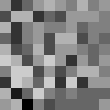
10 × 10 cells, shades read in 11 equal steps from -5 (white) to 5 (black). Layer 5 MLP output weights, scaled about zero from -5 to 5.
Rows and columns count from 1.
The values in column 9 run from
-2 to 1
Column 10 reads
-1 0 0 1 0 -1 0 -1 1 -1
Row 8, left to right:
3 -3 -2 1 -3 3 -3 3 -1 -1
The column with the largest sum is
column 6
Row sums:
-4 1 0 4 0 -6 -7 -3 4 7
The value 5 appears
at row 10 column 3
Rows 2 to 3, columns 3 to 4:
-2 3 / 0 -1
